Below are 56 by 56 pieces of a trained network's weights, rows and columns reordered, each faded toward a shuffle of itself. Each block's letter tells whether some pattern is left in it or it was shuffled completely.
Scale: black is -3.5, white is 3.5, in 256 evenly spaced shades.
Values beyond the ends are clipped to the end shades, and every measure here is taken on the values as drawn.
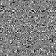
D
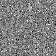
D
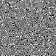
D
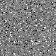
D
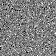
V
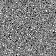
V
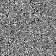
V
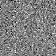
D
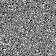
V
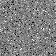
V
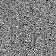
D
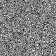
V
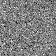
V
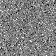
V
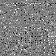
D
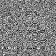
D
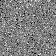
V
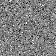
V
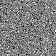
V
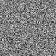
D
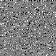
D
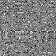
D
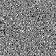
D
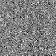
D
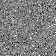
V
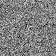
V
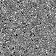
V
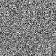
D
